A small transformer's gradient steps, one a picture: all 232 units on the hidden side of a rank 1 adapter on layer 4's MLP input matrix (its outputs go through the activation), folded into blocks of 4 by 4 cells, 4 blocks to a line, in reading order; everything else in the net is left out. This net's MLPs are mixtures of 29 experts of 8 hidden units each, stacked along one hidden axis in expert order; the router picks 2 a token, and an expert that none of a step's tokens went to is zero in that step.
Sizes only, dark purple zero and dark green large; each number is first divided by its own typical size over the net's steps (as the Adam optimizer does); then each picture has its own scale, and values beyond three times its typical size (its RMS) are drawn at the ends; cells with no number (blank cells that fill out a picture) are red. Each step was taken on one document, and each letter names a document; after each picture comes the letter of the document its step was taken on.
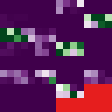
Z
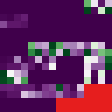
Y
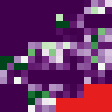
Y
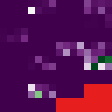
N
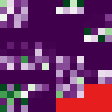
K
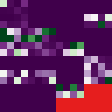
Z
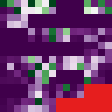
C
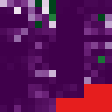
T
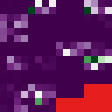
N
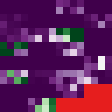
Z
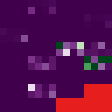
N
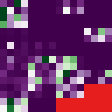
K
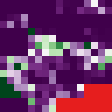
Y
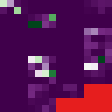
T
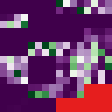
Y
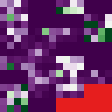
K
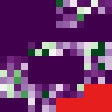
Y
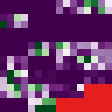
Y
